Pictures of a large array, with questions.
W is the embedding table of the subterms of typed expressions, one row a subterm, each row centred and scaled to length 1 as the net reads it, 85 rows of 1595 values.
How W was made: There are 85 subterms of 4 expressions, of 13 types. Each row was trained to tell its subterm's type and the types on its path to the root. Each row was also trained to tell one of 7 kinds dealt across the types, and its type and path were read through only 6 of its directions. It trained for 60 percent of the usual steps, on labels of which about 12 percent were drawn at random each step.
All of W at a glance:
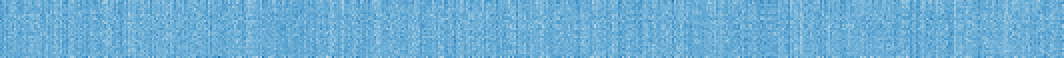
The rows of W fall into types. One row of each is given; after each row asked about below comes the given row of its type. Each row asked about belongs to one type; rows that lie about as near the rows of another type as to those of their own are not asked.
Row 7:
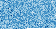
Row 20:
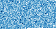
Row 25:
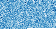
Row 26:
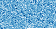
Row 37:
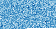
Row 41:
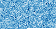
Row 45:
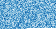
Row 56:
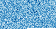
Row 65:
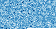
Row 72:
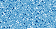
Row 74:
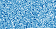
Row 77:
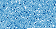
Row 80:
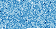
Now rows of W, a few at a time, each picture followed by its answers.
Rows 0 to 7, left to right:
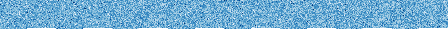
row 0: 77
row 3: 77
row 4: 20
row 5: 77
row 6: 74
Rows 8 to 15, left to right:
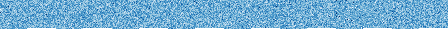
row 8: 41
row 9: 7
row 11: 74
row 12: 41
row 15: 80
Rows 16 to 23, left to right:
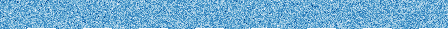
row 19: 65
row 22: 7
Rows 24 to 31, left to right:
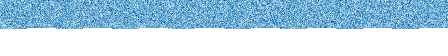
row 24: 37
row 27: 72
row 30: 45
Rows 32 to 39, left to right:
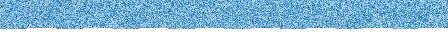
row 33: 20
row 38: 45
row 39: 7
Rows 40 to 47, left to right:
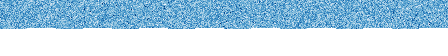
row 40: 7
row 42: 37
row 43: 41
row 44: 26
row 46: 25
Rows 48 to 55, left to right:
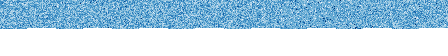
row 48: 41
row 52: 77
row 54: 37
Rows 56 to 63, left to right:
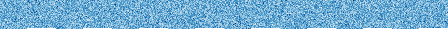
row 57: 25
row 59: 80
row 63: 37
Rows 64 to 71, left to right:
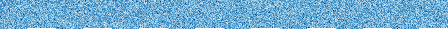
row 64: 74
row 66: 7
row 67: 74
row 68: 26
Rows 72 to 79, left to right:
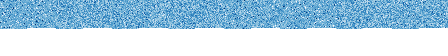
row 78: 45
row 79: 37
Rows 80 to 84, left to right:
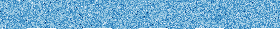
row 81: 72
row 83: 41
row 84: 74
